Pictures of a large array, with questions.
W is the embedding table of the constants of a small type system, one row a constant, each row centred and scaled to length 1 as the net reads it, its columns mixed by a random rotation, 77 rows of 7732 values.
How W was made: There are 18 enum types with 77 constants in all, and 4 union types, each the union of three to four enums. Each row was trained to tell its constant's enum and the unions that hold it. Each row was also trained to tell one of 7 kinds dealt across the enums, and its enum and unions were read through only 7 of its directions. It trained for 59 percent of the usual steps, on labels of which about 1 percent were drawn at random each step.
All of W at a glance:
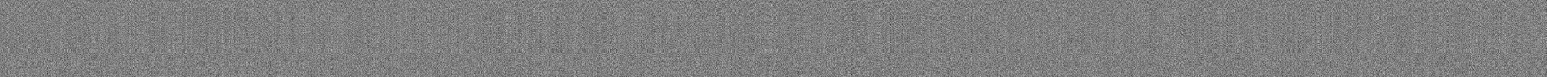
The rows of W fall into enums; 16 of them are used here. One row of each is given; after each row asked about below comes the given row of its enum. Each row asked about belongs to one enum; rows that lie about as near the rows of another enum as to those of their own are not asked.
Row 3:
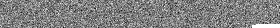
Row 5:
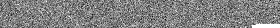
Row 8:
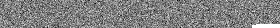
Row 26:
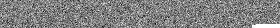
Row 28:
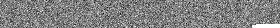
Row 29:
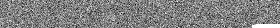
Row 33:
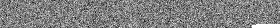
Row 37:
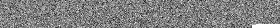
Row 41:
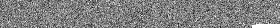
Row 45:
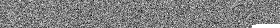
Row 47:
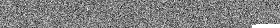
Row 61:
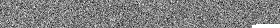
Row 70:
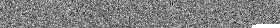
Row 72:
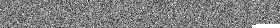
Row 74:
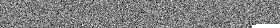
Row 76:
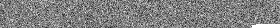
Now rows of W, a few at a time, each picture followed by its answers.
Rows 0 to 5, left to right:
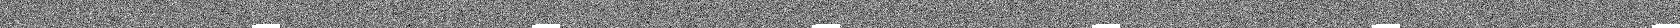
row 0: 72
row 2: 45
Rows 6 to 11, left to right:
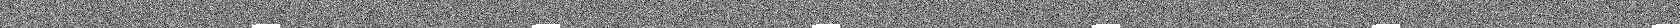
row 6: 5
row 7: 76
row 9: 47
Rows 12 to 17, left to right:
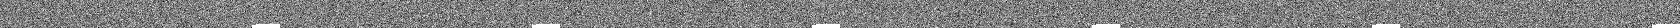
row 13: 37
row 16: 29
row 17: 37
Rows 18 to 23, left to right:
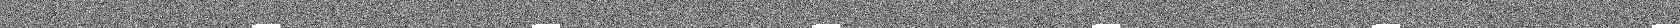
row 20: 28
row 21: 29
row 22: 74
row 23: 70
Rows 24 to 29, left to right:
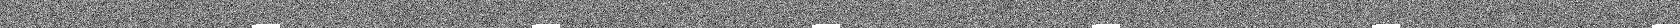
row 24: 33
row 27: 37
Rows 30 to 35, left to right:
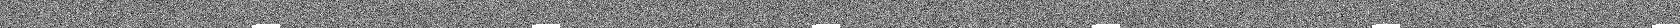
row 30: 72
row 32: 47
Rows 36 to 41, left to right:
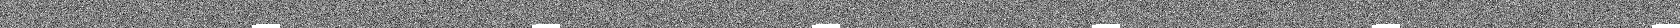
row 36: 47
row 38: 3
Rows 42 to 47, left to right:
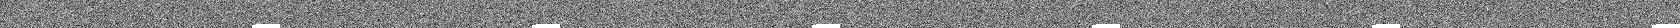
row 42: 41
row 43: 26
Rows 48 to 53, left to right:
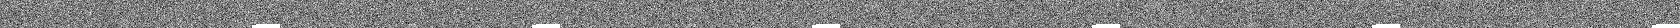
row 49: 3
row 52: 3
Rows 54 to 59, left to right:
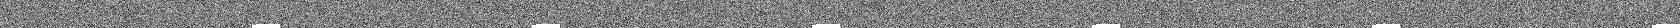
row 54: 29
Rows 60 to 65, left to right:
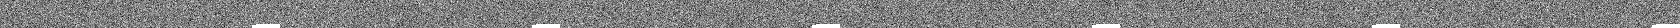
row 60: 28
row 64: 47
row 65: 45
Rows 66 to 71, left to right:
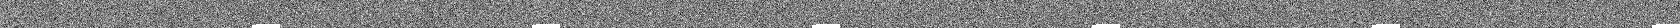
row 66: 29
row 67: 3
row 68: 28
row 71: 28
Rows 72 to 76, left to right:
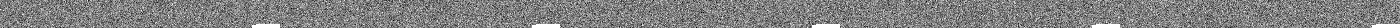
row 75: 41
